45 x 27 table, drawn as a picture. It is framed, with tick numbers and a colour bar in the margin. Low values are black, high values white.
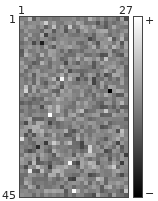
Grain: fine. Histogram: heavy tails on both sides. Stripes: none. Average level on the scale: 50%. Slope: none.
